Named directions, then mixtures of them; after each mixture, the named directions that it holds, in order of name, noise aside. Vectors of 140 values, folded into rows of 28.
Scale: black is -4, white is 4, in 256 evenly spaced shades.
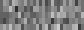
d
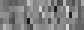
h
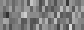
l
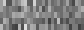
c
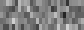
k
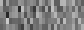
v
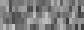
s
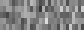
l, s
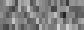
k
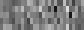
h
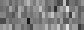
d, h, k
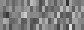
l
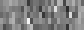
h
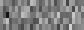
l, v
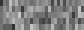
s, v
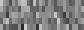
c, k, v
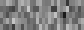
k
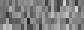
d, h, v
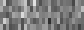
c, l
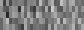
v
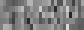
h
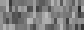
s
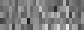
d, h, k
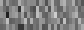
v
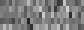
d, h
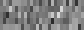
d, l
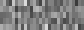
c, d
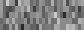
k, v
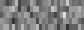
k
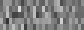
c, s, v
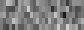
k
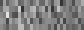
v
